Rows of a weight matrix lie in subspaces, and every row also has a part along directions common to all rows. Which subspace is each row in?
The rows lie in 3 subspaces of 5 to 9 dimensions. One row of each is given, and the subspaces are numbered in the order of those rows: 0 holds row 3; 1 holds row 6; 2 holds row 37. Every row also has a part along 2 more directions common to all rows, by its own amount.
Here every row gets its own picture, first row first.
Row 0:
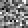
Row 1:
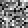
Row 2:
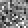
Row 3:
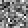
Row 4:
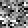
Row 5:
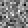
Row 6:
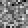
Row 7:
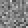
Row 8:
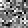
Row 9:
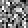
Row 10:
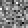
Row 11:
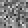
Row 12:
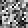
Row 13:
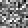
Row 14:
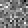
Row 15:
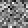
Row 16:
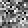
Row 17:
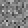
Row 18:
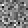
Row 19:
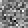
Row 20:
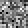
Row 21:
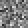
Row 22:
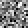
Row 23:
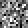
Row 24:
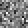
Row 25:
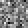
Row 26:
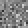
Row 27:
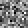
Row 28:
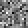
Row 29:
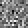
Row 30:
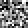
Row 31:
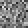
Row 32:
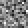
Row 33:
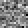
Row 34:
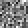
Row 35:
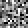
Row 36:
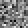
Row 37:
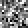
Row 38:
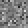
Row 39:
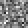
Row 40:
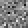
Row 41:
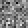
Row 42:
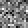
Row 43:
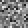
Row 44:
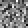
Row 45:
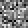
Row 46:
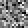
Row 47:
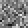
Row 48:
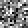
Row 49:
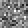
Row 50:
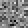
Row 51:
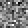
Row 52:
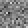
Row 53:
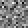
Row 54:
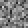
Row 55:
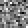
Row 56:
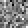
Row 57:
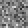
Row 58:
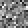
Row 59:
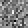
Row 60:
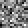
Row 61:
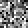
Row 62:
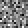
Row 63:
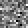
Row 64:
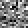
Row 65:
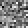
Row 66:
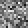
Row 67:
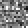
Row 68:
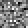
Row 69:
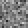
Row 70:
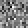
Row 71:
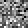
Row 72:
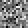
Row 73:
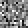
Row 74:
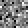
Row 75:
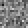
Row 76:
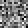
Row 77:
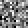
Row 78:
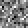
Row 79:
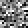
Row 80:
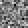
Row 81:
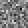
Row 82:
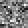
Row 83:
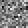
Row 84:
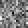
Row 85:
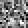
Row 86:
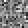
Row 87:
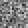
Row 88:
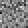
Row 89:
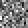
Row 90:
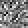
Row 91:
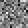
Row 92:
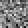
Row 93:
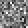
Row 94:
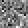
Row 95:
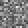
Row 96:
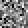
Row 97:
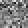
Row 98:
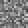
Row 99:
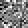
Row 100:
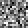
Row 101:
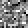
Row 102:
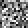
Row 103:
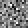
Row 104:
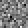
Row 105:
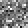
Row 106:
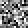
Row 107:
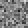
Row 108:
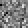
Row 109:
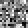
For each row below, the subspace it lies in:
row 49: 0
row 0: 1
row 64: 0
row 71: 1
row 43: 0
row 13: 0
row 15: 0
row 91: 1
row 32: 1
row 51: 1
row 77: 2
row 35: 1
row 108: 0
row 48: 2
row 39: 1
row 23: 0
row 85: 1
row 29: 2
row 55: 1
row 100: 1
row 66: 0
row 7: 0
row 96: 2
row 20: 2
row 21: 0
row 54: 2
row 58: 2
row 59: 2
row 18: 0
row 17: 1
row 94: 0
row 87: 1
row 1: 0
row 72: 1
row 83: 2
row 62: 2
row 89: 2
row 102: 0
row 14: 0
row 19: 0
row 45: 0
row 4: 2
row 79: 2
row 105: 0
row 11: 1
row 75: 1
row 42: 1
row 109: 1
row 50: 0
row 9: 1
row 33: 1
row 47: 0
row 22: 0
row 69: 1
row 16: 0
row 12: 0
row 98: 1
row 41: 1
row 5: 1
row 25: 1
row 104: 0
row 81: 1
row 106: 0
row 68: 1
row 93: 0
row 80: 1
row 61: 0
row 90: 2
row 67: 1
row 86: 1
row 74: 2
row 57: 1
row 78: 2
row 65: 2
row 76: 1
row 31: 2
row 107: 1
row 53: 2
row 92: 0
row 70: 0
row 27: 0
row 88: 0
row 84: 2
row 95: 1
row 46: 1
